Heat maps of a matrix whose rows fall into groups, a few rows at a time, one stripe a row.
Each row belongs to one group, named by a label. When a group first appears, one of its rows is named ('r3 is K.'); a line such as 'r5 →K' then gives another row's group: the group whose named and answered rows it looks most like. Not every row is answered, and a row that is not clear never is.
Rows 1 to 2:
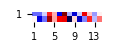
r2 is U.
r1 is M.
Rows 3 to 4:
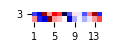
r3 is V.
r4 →U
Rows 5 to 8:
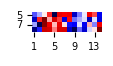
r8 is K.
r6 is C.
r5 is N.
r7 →K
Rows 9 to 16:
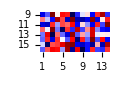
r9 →V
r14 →M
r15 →K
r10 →M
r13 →M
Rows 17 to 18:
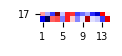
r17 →U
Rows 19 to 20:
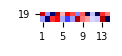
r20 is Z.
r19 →U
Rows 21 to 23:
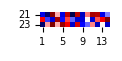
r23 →C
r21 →N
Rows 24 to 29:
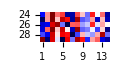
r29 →N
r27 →C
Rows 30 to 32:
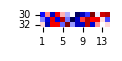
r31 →V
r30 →M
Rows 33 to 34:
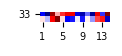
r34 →Z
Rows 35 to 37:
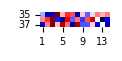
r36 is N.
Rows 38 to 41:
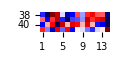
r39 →Z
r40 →C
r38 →Z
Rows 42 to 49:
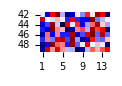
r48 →Z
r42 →Z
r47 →M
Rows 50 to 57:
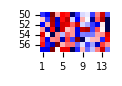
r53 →V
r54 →U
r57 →V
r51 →V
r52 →C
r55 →N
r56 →U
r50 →V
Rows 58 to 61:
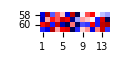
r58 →M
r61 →V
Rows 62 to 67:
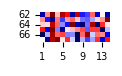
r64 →M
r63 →U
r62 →C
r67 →K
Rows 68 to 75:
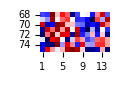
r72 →C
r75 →C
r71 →C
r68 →V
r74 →U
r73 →Z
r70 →U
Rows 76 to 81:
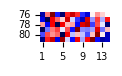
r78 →V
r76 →N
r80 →N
